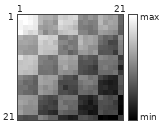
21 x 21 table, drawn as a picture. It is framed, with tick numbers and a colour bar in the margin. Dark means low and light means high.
Ninth with the highest average: top left. Lone odd cells: none. Mirror symmetry: none. Slope: up to the top left.
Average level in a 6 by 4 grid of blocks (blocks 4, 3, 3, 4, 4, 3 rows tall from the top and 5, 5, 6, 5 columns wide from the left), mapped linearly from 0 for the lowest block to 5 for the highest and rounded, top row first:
5 4 3 3 | 3 3 3 2 | 4 3 2 2 | 3 2 2 1 | 2 2 1 0 | 2 1 0 0
